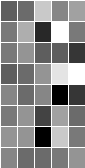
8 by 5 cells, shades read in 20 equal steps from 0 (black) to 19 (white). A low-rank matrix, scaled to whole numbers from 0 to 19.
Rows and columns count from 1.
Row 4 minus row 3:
-2 -3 4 10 15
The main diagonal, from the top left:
7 13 7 17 4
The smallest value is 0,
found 2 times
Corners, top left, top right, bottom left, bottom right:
7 12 10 11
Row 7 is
11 11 0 15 9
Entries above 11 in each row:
2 2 0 2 0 1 1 0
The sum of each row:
52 53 38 62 32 45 46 46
